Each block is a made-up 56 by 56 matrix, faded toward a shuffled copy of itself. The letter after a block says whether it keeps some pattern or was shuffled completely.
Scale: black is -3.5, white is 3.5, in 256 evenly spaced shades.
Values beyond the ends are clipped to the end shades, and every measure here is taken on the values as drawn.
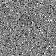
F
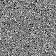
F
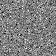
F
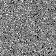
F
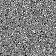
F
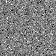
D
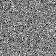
D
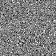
D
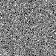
D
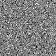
D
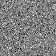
D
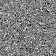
F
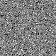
F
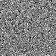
D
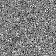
D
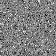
D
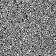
F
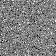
F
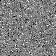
F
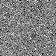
F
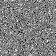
F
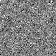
D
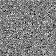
D
